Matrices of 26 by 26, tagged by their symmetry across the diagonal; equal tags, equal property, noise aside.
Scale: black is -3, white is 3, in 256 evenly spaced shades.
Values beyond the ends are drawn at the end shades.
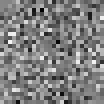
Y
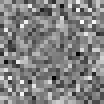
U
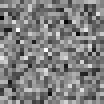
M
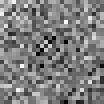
U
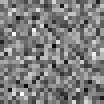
M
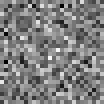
U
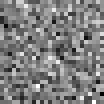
Y
